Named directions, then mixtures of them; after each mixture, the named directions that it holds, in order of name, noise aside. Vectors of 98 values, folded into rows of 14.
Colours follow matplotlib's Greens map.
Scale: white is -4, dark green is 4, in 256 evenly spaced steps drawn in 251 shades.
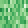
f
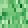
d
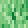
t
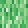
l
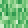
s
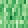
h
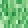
s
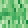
d, s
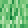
h, l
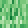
h, l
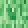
h, t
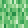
f, l, s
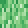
d, l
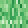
d, h, l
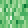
f, h, t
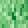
t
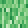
l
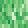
t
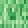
h, t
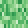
s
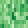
t
